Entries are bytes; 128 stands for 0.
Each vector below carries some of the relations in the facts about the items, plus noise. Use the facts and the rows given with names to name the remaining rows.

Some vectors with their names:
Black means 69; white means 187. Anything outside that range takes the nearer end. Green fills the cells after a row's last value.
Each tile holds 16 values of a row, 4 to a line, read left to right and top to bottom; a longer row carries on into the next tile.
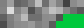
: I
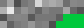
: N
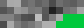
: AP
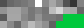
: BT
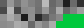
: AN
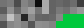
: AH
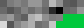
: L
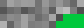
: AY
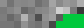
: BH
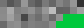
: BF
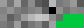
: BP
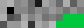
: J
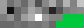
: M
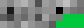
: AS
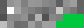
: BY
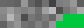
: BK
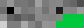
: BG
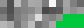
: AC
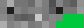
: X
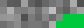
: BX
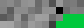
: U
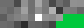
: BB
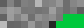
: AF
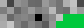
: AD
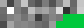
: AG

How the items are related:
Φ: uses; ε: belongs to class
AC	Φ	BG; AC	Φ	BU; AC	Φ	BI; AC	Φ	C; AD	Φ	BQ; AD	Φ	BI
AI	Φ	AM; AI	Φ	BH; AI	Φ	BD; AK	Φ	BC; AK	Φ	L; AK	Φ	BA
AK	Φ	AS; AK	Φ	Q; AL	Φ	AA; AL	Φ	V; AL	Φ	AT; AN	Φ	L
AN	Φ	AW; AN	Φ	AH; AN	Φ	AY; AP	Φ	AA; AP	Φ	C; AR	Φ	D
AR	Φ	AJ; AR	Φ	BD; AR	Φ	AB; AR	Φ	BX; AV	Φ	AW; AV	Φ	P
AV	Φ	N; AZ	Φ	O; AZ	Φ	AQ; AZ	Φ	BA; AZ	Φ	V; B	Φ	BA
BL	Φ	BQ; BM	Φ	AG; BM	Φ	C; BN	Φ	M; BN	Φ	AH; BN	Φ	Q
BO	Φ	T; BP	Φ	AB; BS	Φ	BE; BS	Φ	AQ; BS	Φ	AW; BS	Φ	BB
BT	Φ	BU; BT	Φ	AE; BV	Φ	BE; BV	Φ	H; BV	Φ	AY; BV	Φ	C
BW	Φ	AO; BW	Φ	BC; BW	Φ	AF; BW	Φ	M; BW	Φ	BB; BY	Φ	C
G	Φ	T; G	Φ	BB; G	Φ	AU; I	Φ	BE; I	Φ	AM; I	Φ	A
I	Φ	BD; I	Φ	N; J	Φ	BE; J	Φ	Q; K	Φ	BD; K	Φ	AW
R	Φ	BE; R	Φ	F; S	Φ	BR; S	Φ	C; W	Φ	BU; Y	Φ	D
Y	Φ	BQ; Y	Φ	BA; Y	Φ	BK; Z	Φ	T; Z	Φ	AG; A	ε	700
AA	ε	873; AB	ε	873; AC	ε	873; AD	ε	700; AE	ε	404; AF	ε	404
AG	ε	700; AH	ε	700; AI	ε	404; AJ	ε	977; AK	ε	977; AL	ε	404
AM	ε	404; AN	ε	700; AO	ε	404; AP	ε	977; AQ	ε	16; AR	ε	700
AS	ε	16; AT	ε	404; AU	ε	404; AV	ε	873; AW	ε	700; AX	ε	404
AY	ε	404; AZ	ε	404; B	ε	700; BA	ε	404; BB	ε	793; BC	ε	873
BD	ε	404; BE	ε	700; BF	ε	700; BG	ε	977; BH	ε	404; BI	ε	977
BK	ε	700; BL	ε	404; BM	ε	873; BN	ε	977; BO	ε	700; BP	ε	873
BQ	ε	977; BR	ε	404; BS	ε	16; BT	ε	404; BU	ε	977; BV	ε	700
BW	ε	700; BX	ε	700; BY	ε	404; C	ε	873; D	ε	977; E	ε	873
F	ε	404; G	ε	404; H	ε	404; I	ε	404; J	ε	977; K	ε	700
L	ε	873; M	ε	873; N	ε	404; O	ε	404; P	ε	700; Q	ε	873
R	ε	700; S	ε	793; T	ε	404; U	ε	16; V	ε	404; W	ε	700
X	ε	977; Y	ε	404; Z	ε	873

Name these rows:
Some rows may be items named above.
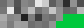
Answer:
AW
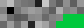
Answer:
BN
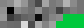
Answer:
AK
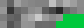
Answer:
BC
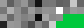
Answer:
AR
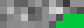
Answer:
I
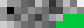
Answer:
BQ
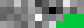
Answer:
C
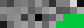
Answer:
B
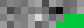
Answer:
E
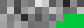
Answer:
AW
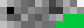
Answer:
BQ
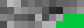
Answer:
AP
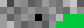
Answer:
AD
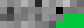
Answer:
AS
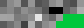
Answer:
AA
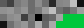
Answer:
B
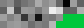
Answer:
K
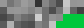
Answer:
S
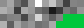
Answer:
AV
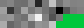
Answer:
Q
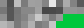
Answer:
AC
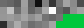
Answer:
BE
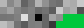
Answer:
BL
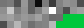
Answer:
BE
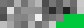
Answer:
BM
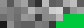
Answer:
BW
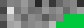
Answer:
BV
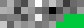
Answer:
AV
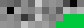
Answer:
BU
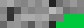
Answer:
BS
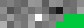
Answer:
E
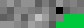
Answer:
U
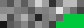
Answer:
AZ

